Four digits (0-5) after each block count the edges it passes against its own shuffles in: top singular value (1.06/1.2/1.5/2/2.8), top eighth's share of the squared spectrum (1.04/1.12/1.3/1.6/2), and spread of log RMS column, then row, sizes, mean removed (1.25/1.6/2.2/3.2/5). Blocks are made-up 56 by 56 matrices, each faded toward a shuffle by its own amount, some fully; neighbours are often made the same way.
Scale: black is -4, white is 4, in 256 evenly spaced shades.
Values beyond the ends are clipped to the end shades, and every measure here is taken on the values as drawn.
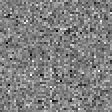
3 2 1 1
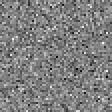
0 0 0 0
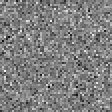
1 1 0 0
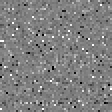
1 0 0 0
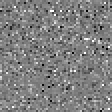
1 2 0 2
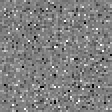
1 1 0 1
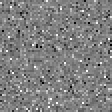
1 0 0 0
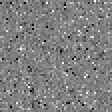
1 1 0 0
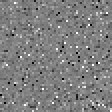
0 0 0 0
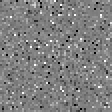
0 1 0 0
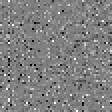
3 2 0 1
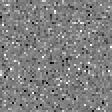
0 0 0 0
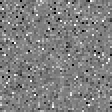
0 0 0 0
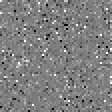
0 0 0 0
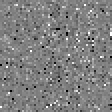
2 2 1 1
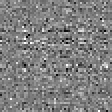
4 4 2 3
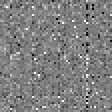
4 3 2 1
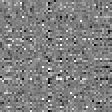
4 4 2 2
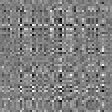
5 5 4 3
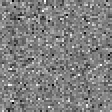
2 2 0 1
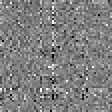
4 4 2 2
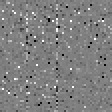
3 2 1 0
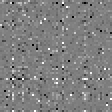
4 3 1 1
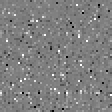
2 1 0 0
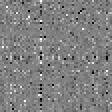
3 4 2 2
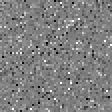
2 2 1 0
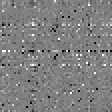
4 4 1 1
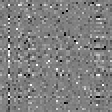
4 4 2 2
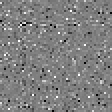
3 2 1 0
